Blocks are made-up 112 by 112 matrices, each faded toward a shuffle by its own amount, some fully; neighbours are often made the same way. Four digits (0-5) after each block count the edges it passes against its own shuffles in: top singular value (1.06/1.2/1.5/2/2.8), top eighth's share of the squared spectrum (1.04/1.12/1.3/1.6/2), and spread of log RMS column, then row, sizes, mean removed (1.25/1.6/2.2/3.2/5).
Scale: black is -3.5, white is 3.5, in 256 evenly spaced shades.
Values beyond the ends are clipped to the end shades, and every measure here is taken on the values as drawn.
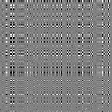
5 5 5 5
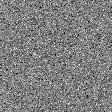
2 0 0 0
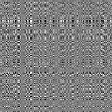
5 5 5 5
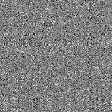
4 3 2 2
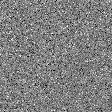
2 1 0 0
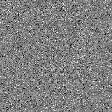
3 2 1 1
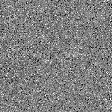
3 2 1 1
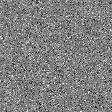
2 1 0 0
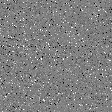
1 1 0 1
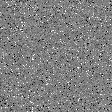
0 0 0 0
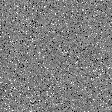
0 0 0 0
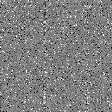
3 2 1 0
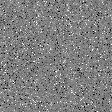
2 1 0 0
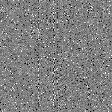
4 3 2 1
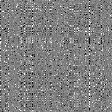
5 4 3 2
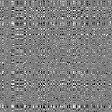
5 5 4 4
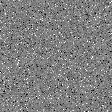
2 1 0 0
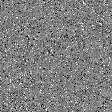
3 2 1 0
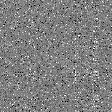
3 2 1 1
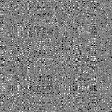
4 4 3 2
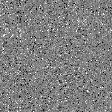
3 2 1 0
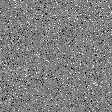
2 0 0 0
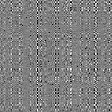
5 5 4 3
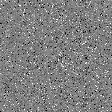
3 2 1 0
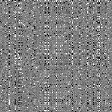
5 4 3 3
